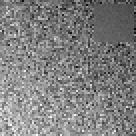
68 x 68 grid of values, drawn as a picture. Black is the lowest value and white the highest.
Odd patch: calmer, in the top right. Mirror symmetry: none. Ninth with the lowest average: top right. Odd rows or columns: none. Slope: up to the bottom left. Calmest part: top right.
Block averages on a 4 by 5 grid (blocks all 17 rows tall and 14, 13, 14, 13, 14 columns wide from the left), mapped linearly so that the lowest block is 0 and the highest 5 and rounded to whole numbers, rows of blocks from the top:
32110 | 33221 | 44322 | 54432
